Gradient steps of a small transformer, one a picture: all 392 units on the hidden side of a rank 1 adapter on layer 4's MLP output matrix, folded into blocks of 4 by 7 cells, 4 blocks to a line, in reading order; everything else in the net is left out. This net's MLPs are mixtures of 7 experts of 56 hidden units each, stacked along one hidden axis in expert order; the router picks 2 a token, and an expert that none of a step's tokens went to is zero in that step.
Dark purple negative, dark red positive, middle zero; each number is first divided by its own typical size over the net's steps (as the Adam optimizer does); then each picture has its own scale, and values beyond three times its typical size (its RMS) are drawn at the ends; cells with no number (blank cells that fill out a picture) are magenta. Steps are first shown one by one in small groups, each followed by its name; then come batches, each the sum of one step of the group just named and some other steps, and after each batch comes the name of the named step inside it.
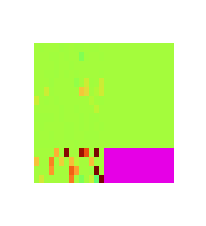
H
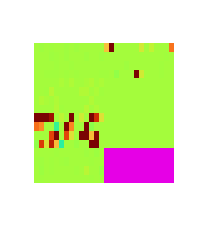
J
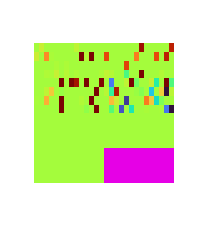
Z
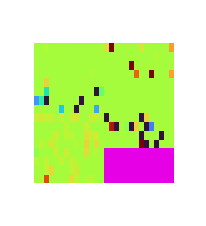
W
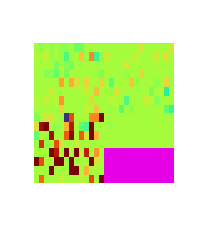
Z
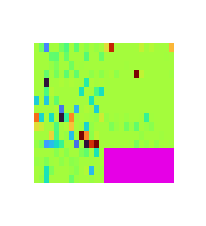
J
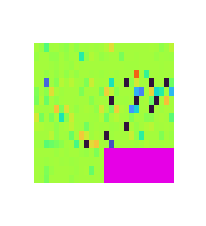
J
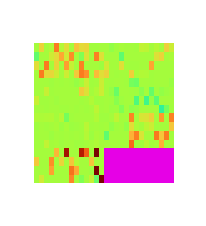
H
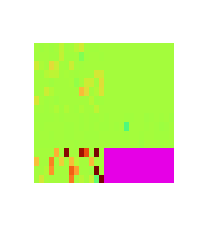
H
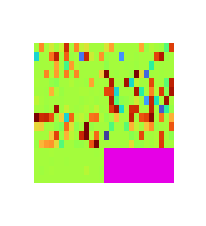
J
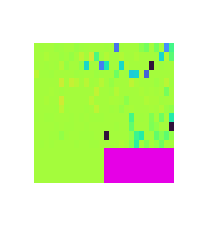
Z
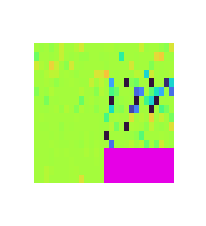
W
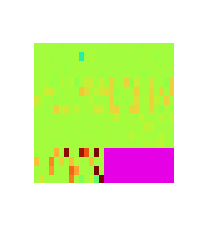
H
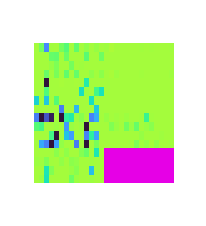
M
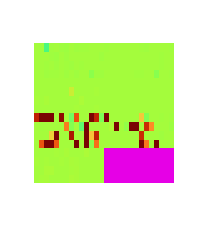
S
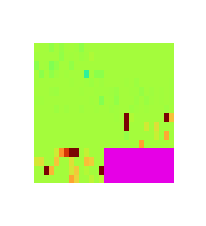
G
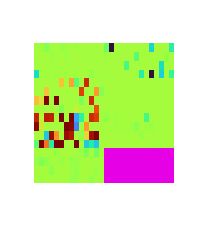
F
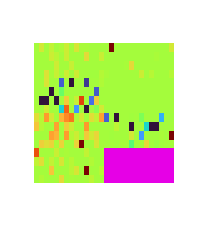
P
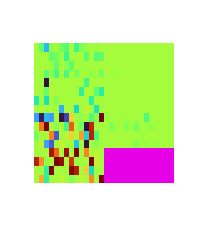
M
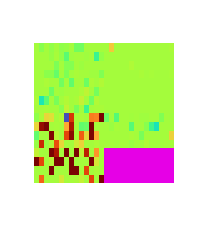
P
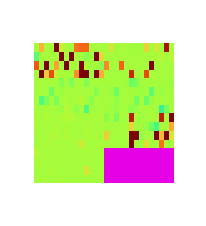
P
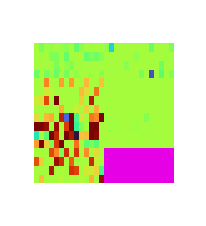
F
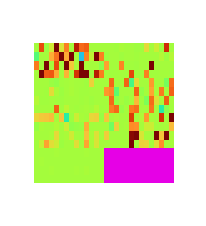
S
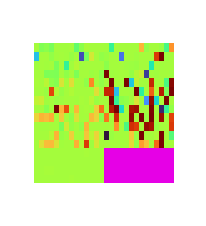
S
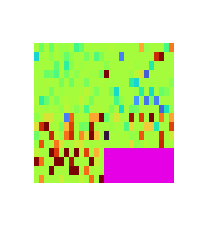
P
